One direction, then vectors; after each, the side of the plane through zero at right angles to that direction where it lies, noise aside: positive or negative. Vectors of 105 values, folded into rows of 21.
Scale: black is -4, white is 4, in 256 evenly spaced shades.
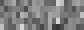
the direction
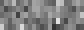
positive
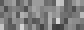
positive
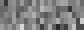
positive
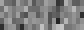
negative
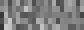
negative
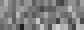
negative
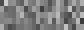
positive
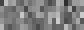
positive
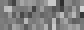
negative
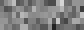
positive
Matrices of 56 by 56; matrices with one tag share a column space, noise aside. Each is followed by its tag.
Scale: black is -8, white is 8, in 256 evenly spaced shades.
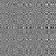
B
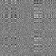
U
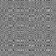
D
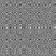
B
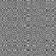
D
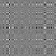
B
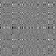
B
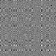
D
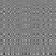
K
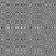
B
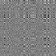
U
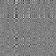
U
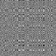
D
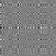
B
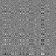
K
